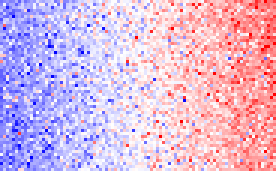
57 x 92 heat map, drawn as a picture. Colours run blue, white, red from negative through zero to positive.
The values follow a bell shape. The field climbs toward the right. Overall the values sit about 50% of the way up the scale. Fine speckle covers the field. There are no regular stripes.
